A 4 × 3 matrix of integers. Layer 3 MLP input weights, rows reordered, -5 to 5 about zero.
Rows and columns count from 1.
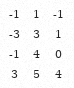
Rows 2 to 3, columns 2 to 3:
3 1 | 4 0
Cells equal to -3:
1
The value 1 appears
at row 1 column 2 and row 2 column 3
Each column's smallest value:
-3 1 -1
